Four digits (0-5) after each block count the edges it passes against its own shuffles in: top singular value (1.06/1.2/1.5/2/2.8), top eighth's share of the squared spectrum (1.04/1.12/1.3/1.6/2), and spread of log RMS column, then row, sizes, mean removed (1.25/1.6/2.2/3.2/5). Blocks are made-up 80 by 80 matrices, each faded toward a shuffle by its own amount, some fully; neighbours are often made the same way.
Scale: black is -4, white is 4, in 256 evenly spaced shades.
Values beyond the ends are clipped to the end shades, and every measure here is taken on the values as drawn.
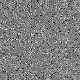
3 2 0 0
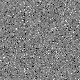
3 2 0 0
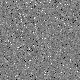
0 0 0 0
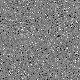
2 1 1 0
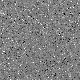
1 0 0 0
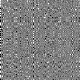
5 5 3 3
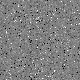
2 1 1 0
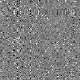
4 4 2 2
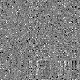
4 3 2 1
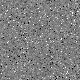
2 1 0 0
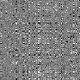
4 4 3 2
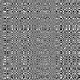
5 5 4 4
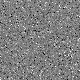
1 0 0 0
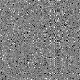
4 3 2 1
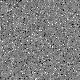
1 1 0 0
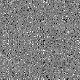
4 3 2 1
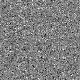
3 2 1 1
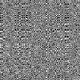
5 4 3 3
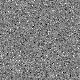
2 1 0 0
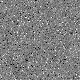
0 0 0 0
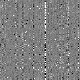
4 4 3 1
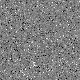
0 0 0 0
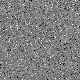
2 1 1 0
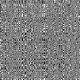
4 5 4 2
